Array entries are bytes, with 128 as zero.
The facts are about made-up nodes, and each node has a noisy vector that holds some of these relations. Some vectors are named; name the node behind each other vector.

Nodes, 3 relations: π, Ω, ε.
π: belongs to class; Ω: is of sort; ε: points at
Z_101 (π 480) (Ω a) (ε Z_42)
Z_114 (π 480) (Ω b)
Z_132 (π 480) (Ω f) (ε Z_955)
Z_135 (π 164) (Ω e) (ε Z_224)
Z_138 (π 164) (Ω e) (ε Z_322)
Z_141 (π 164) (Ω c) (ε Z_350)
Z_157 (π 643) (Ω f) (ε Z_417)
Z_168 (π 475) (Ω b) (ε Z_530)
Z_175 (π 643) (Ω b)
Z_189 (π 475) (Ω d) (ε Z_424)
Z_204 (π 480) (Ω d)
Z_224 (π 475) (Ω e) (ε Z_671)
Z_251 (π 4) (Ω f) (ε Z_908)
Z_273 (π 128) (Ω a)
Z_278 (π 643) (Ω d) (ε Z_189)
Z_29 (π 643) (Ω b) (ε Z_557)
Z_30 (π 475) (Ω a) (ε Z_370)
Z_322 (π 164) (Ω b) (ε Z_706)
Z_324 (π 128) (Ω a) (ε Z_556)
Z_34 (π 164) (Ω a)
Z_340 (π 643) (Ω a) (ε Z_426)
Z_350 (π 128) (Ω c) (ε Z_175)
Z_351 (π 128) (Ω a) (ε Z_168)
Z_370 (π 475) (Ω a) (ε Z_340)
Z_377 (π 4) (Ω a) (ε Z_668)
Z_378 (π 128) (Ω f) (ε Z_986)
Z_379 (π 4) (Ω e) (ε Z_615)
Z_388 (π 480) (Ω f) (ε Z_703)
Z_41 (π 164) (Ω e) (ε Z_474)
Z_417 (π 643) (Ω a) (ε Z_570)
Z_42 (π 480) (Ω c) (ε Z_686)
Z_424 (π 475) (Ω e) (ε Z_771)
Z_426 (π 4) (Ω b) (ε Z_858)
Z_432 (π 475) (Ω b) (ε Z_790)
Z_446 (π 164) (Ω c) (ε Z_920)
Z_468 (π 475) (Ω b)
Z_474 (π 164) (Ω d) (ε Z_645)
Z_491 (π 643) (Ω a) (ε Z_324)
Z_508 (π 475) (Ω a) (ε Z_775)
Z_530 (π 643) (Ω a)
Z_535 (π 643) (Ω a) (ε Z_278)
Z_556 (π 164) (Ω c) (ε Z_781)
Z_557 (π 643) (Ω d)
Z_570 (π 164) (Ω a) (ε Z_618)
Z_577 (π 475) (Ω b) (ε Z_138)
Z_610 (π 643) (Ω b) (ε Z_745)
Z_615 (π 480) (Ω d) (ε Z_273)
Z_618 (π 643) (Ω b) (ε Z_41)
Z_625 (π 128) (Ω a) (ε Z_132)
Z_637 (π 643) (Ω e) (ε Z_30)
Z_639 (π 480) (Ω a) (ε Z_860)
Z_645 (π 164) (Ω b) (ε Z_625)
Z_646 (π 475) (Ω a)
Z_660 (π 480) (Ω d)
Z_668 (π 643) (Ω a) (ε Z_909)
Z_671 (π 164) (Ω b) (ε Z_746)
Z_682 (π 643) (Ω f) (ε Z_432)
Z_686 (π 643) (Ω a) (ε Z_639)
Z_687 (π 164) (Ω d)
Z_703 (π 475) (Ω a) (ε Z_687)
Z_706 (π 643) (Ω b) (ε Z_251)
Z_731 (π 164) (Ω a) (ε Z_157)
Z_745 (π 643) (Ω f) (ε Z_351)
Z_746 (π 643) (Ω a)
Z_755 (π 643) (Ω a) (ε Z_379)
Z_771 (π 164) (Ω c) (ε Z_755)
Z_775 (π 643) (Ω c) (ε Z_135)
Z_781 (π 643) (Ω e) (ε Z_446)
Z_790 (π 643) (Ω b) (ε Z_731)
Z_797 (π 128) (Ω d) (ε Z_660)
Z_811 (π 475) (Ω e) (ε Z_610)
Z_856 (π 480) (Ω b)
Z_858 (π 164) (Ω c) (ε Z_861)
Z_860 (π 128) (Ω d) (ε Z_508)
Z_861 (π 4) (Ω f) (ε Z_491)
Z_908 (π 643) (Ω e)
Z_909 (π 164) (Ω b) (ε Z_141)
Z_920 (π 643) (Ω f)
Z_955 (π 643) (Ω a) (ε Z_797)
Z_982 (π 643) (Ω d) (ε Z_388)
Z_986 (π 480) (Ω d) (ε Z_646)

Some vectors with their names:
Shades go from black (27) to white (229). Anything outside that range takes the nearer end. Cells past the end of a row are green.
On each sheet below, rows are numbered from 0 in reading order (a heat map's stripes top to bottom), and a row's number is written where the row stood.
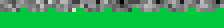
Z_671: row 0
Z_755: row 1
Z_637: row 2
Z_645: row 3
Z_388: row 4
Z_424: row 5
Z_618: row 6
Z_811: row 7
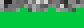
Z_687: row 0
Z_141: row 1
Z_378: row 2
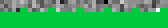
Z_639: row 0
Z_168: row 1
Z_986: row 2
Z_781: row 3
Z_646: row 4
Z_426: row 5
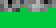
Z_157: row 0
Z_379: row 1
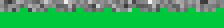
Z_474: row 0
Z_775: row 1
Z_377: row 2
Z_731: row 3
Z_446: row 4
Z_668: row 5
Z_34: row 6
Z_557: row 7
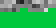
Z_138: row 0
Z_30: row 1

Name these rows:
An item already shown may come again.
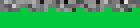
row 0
Z_570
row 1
Z_618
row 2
Z_745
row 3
Z_645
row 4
Z_251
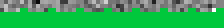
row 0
Z_771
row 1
Z_860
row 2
Z_557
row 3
Z_625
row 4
Z_703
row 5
Z_618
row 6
Z_474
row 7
Z_858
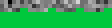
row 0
Z_157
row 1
Z_491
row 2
Z_955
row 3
Z_41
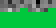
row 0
Z_861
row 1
Z_682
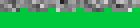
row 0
Z_671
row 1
Z_417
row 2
Z_986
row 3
Z_625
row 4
Z_340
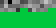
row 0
Z_745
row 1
Z_42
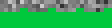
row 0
Z_535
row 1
Z_570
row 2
Z_324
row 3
Z_41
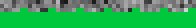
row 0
Z_29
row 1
Z_132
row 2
Z_982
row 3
Z_920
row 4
Z_746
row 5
Z_204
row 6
Z_556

